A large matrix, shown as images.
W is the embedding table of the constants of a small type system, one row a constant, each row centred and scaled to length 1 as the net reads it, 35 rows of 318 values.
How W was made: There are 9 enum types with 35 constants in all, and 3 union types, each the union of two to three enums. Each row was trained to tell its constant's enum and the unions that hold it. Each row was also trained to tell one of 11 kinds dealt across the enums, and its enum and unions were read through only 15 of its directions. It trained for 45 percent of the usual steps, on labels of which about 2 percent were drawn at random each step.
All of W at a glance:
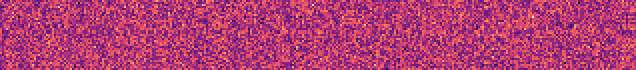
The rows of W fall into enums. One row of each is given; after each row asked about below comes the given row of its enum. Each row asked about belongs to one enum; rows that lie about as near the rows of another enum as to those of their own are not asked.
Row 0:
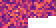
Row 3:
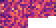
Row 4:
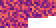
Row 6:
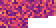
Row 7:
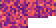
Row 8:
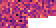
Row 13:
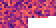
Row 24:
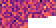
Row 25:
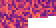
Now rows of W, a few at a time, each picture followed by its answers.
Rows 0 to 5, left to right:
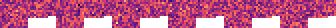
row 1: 3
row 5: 6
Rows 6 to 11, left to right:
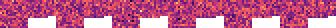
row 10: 13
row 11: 25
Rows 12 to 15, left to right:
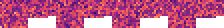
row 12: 8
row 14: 24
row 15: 0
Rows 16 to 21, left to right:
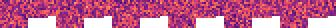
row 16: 0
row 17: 24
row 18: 0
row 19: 13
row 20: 13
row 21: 25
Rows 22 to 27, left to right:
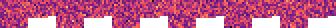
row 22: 3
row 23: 8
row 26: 3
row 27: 25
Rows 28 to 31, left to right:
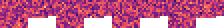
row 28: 8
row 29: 0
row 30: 25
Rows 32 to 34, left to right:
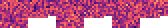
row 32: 8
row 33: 4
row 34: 3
